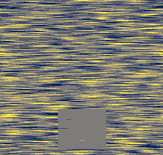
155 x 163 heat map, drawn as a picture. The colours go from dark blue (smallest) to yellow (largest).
Grain: streaks across. Odd patch: calmer, in the bottom middle. Mirror symmetry: none. Calmest part: bottom middle. Slope: none.
